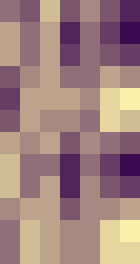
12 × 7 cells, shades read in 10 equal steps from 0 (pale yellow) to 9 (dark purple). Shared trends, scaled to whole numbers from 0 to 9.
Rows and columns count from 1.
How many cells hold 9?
2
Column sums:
51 47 38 69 53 48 56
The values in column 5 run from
4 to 5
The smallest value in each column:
2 2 2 3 4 1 0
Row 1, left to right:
5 6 2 6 4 6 8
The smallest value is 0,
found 2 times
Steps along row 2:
up down up down up up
